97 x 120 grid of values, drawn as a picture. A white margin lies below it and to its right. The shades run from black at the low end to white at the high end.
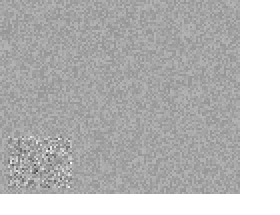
The grain is fine, like static. The bottom left is the roughest part. An odd patch, rougher than its surroundings, sits in the bottom left. No single row or column stands out from its neighbours. Neither half mirrors the other. A few values lie far out on both sides of the bulk.
